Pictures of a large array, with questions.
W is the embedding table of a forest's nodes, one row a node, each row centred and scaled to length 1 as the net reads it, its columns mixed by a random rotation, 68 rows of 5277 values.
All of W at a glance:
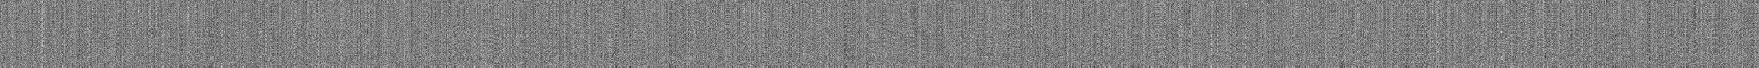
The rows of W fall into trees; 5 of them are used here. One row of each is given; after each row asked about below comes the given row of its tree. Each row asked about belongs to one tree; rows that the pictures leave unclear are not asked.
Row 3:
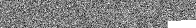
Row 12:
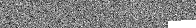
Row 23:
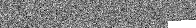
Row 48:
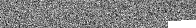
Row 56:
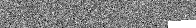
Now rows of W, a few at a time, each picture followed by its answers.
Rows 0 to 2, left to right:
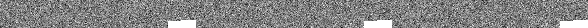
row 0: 56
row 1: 23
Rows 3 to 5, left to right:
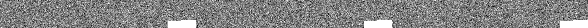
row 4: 12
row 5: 48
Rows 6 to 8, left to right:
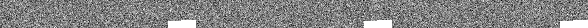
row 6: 12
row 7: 23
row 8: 12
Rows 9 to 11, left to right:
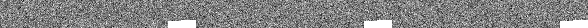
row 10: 12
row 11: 12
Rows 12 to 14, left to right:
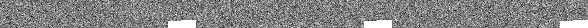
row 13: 23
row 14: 23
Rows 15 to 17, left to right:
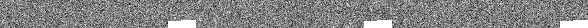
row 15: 12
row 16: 23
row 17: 12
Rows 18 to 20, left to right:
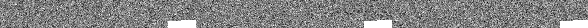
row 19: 48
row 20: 23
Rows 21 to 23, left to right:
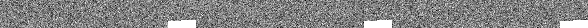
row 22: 12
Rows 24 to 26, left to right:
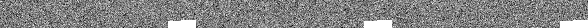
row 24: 12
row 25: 23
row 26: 48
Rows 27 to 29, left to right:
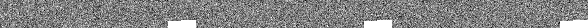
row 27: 23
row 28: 12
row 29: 12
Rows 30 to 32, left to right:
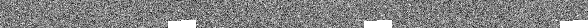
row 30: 48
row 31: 56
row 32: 56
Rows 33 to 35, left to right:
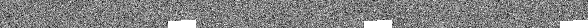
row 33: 12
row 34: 48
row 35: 48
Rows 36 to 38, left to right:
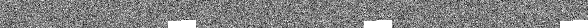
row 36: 48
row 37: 3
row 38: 12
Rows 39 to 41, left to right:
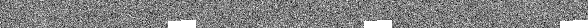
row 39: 48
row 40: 23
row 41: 12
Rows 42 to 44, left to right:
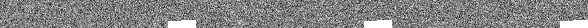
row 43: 48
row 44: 48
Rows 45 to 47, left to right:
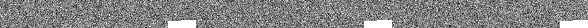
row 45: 23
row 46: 12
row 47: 3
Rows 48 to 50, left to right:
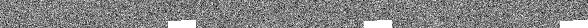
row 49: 23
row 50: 48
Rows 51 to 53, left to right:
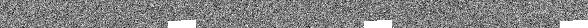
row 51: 23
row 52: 23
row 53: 3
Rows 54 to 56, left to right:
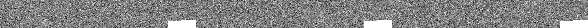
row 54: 48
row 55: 3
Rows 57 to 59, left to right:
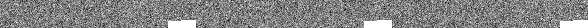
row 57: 56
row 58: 23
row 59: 56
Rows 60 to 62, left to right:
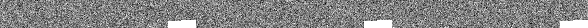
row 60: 23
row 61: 12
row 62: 3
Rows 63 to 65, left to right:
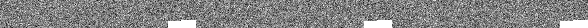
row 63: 48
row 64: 23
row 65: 48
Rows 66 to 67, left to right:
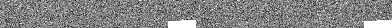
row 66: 48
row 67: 48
